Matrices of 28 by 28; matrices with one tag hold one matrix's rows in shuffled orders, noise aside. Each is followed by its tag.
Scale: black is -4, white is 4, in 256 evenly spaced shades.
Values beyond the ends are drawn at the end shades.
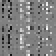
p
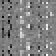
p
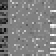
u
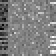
u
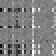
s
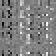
p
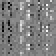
p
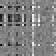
s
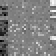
u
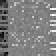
u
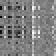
s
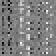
p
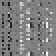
p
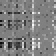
s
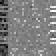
u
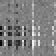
s
